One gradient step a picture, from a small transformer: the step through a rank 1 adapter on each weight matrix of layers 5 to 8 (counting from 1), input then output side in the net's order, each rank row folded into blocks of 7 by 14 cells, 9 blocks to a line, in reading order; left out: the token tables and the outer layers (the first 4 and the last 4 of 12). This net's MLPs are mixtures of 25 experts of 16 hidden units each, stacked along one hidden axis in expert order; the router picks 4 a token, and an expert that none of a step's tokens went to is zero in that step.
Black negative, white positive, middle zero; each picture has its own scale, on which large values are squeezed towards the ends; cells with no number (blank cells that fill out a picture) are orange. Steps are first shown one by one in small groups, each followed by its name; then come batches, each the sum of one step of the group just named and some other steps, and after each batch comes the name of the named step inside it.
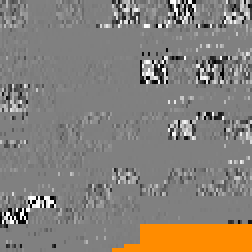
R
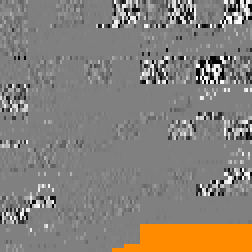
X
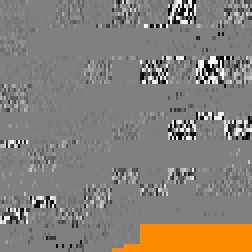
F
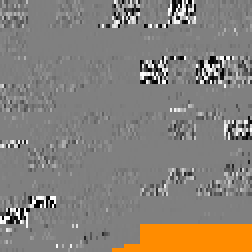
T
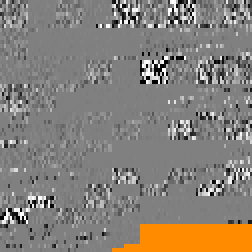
R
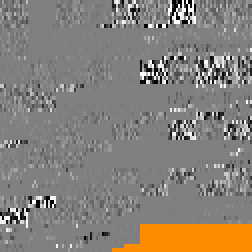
T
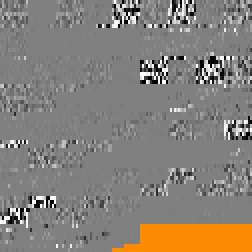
T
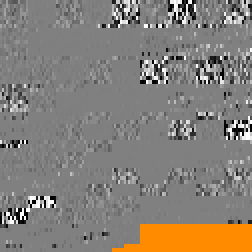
R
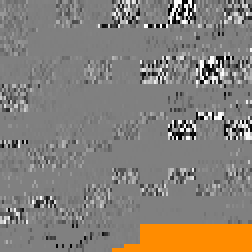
F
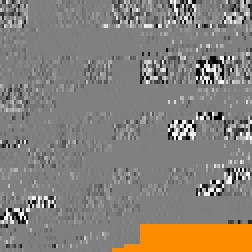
R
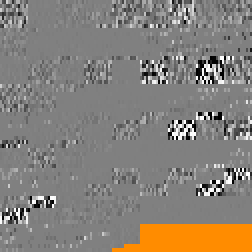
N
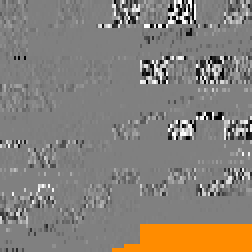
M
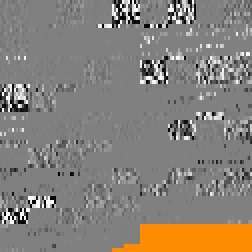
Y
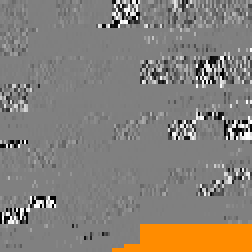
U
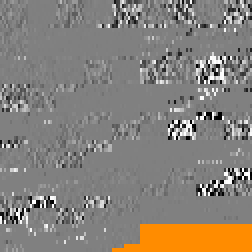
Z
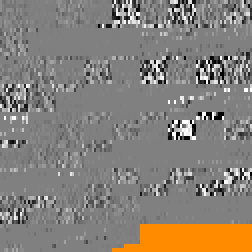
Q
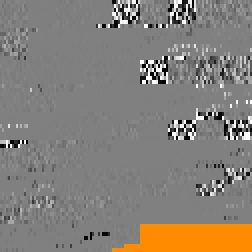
M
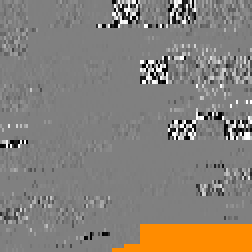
Z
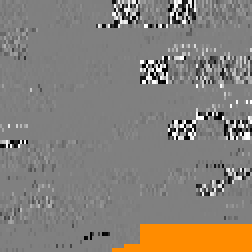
M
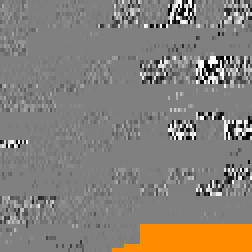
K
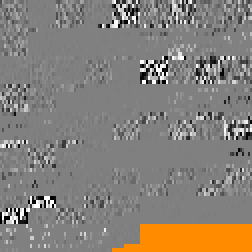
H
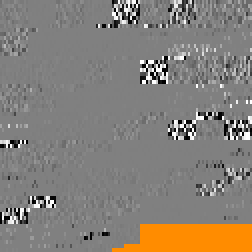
H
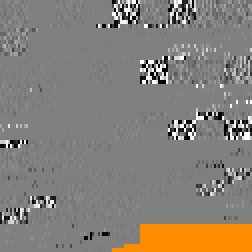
H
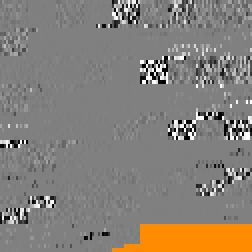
H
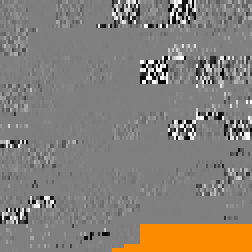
H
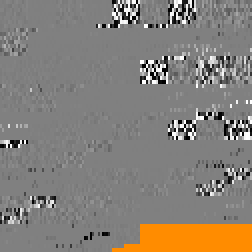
K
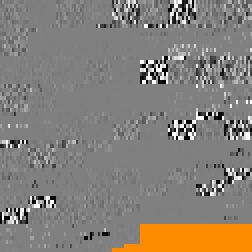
H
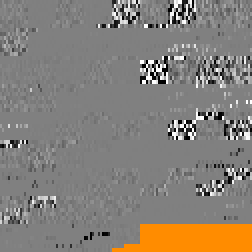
K
